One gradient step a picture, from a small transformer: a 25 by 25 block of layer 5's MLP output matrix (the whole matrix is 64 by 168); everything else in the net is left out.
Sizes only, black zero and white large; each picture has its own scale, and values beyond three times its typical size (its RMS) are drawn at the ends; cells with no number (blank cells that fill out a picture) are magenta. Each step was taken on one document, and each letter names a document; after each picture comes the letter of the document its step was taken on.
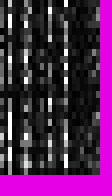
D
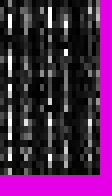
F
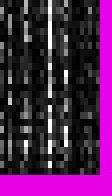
D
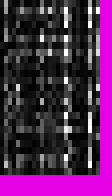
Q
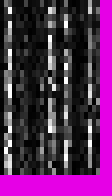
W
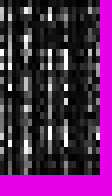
D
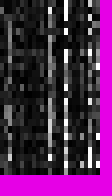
W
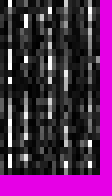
F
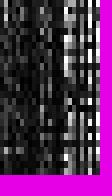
Q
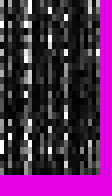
D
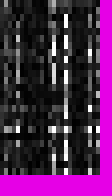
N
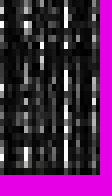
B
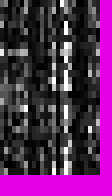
N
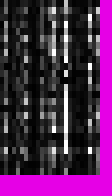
N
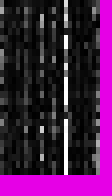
B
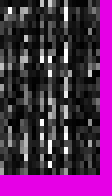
F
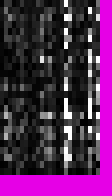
Q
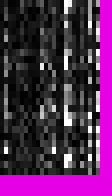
Q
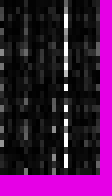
B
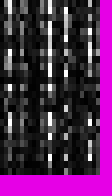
W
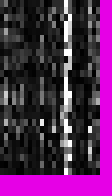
N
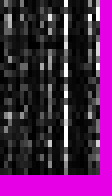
W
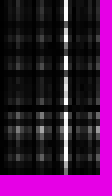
Q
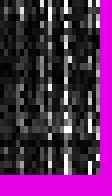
Q
